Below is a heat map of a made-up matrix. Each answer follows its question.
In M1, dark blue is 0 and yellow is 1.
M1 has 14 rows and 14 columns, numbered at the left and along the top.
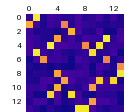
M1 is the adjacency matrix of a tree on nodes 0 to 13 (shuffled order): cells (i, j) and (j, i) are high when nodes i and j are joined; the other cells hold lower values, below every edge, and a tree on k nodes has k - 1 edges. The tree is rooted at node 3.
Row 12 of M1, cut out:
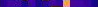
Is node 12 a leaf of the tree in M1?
yes
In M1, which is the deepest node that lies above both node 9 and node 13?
4
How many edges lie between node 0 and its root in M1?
6
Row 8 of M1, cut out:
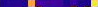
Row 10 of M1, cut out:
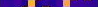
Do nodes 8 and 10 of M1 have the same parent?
yes
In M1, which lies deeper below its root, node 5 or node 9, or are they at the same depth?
node 5
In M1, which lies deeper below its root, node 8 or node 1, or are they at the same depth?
node 1
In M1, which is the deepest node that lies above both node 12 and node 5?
9
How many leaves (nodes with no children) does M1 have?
4
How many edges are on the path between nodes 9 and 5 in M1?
1
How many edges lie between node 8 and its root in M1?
2
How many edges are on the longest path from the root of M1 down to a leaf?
6
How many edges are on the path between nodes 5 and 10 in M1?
2
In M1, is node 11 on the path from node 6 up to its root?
yes
